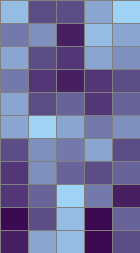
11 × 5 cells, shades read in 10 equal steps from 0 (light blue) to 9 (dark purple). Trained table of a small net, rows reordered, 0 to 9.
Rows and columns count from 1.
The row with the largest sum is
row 4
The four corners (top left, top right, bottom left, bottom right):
1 0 8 6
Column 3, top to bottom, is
6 8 7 8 5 2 4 5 0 1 1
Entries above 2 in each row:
2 3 3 5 4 2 4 5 4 4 3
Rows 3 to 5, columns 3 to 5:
7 2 3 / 8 7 6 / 5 7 5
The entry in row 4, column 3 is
8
